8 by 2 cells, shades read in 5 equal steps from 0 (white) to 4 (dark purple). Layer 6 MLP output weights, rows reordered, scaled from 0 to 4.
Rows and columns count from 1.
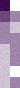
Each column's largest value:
4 2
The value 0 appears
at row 1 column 2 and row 7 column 2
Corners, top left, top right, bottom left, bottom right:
4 0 1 2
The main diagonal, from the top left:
4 2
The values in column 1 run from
1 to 4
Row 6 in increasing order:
1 2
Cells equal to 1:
5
